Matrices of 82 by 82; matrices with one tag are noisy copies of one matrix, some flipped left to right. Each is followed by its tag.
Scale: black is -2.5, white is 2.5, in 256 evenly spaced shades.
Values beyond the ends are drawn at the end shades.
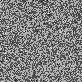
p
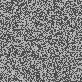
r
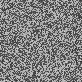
p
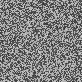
p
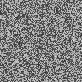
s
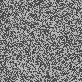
p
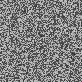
s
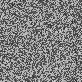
p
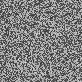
p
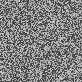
r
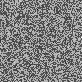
s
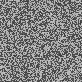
r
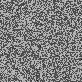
r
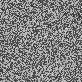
p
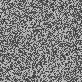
p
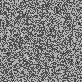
s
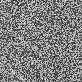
r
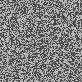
s
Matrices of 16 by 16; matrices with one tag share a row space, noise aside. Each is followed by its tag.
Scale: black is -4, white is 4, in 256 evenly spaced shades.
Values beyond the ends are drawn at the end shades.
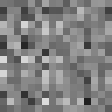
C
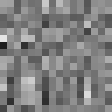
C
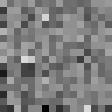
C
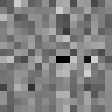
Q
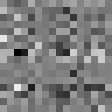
Q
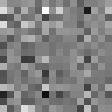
C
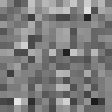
Q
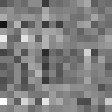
C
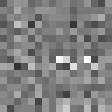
Q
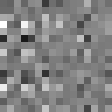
C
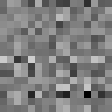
Q
